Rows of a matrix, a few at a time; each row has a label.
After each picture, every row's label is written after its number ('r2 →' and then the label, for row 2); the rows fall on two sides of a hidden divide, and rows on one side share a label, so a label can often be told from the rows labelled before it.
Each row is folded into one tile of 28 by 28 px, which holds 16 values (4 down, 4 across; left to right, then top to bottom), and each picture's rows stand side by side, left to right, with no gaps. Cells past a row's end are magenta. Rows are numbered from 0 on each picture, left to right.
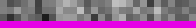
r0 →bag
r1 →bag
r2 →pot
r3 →bag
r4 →pot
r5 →bag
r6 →bag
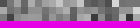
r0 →bag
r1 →pot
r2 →pot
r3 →bag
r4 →pot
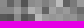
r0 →bag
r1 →pot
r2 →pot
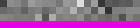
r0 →bag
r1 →pot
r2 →pot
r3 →bag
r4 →bag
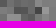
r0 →bag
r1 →bag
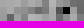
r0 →pot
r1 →pot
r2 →bag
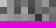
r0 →pot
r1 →bag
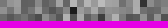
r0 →bag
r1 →bag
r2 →pot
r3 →pot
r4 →pot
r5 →bag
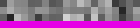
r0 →bag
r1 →bag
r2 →pot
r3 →pot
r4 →bag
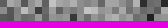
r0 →bag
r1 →pot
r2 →pot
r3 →pot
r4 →pot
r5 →bag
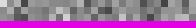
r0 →pot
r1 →pot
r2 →pot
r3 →bag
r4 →pot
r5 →bag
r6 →pot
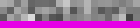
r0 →pot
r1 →bag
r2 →pot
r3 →pot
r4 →pot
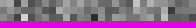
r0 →pot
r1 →bag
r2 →pot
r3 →bag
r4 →pot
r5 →pot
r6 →bag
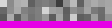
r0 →pot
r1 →bag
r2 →bag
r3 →pot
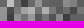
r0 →bag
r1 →bag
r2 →bag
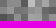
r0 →bag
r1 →pot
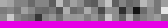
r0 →pot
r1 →bag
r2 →pot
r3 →pot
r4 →bag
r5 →pot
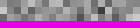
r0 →pot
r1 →pot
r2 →pot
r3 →pot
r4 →pot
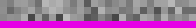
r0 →pot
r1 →pot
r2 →pot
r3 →bag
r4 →pot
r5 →pot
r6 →pot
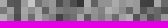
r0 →pot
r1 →pot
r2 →bag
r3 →pot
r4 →pot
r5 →bag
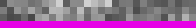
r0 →bag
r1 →pot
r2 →pot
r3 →pot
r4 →bag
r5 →bag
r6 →bag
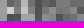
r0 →pot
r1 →bag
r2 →bag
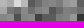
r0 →pot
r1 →bag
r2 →bag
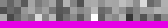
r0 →bag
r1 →pot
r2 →bag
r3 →pot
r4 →pot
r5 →pot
